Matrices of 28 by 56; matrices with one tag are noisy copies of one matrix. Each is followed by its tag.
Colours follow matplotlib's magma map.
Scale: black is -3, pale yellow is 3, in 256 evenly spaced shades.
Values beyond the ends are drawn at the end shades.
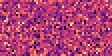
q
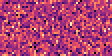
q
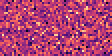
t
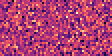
t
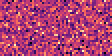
t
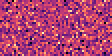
t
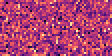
q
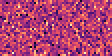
q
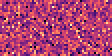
q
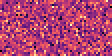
q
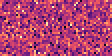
q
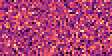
t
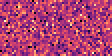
q
